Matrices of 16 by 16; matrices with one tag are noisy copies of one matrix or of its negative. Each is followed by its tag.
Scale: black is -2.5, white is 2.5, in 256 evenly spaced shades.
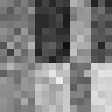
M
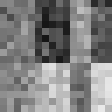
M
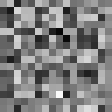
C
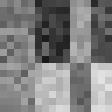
M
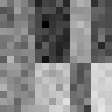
M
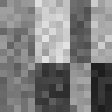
M
